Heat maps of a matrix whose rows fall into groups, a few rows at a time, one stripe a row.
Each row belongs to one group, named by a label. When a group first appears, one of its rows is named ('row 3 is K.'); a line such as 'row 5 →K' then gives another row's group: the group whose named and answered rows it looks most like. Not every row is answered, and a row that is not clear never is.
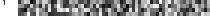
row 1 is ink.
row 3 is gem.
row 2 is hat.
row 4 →ink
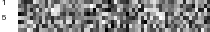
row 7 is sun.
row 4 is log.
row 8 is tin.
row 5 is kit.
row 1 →hat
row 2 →gem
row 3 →hat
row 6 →gem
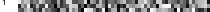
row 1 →kit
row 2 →ink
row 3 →tin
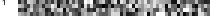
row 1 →tin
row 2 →sun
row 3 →log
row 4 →kit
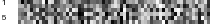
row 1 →hat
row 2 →kit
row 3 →ink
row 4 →tin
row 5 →ink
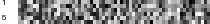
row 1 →gem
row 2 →hat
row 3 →gem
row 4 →gem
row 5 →tin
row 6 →ink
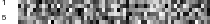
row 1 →tin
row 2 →log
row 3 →tin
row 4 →kit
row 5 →sun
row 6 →gem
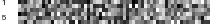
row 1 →log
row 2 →sun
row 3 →kit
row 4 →log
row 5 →sun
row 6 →gem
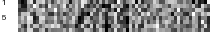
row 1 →gem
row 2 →hat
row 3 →gem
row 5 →tin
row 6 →tin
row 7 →hat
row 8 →tin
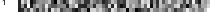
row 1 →ink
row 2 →ink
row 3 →log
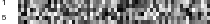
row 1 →log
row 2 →log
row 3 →ink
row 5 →sun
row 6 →log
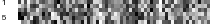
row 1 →ink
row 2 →kit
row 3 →ink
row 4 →log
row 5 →log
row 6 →kit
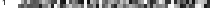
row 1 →kit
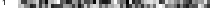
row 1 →hat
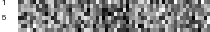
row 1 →ink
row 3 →sun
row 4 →hat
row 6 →sun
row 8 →tin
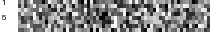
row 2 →log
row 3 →kit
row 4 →sun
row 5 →hat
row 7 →kit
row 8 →gem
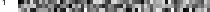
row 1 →log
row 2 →sun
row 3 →kit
